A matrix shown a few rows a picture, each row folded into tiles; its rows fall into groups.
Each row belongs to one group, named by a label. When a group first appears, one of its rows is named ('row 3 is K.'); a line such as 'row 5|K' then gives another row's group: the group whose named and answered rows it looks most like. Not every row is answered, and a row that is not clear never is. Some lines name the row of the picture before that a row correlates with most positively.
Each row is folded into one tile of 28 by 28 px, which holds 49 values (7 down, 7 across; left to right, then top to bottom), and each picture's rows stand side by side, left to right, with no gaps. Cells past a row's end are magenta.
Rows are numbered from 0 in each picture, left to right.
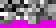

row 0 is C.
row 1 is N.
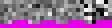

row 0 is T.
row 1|C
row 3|N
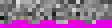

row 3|T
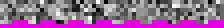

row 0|N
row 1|N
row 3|N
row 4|N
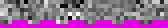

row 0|T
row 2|C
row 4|C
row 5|N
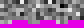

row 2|C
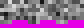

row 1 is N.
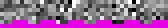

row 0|C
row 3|C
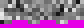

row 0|T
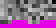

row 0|T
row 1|C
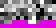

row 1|N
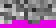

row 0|C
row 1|T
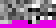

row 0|N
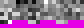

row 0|T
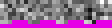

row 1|C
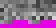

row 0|C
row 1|C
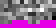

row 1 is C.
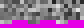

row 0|N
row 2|N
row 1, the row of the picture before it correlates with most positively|1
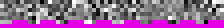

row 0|N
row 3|N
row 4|N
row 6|T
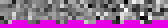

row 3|C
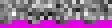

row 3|T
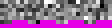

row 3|T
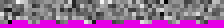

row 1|C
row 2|T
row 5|N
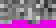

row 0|N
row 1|T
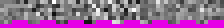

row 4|N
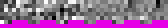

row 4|T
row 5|T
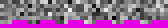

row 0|N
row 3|N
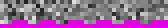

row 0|N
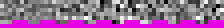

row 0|N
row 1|C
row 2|T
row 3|T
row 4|T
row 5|N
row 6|N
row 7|T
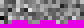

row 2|C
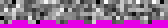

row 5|N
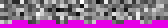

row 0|N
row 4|C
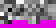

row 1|N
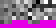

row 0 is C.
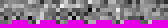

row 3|T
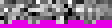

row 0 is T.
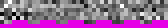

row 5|C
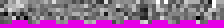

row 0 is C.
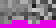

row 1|C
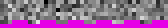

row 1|T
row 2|C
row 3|T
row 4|N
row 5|T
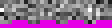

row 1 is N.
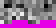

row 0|C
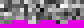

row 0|C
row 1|N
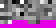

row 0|N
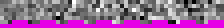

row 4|N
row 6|T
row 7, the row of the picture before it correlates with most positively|0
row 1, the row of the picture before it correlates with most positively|1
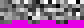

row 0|C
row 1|C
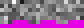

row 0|N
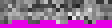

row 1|C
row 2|C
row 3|T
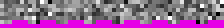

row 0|N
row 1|N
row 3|N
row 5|C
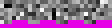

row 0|C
